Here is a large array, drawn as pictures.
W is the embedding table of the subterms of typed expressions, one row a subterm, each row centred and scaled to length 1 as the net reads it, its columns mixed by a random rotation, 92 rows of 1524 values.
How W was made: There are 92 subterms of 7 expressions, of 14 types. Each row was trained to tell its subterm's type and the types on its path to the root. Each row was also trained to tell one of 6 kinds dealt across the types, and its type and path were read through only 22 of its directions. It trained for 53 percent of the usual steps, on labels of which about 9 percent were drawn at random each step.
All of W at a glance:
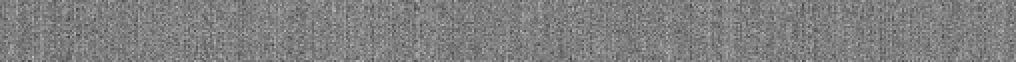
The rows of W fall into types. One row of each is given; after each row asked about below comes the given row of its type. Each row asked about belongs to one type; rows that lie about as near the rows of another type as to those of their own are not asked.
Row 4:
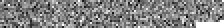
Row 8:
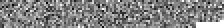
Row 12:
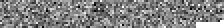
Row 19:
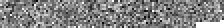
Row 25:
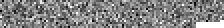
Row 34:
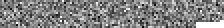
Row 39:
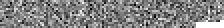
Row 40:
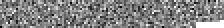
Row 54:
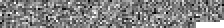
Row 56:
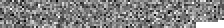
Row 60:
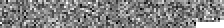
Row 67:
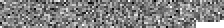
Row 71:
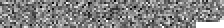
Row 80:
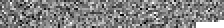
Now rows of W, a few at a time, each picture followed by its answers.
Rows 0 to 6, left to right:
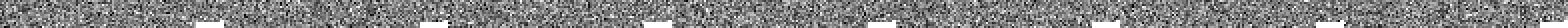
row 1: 19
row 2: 40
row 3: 80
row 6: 8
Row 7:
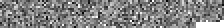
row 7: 54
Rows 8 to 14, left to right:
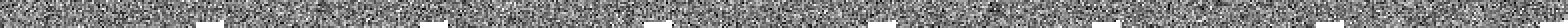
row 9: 12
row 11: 40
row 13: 4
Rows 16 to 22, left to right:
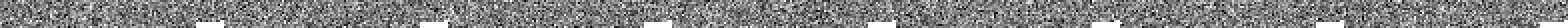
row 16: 34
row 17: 25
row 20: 80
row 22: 60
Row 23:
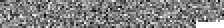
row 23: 40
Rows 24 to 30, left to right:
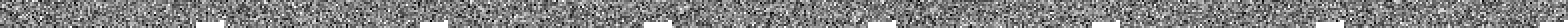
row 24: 39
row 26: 80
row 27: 67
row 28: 80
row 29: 19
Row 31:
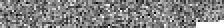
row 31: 19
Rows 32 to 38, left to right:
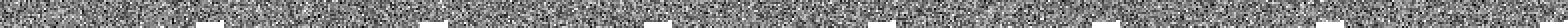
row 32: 67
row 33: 40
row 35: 71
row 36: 54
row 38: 4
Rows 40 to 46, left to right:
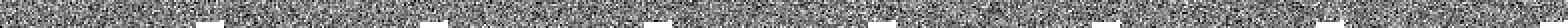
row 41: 25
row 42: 71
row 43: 4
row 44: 12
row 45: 60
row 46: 4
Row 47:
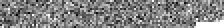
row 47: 67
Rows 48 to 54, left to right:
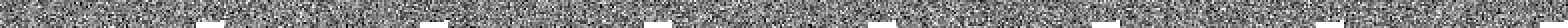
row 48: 54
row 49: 25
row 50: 25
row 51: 40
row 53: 39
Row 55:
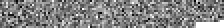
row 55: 80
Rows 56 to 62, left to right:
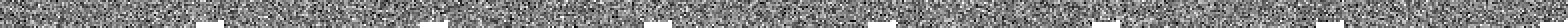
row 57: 39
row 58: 54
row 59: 71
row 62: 8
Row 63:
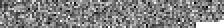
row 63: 8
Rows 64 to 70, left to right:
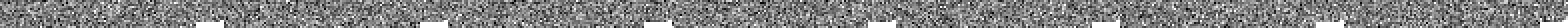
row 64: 19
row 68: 39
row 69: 25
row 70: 8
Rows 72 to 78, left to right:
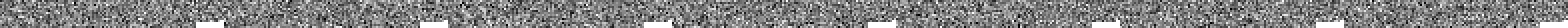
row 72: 8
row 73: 34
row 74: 80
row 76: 25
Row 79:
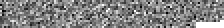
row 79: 71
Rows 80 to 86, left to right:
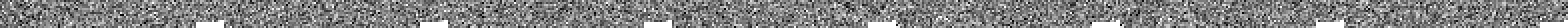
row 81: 19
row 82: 71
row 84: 67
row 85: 67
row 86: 71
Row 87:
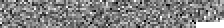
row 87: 40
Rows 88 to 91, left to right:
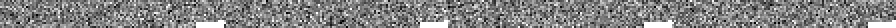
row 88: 56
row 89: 60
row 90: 8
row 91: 4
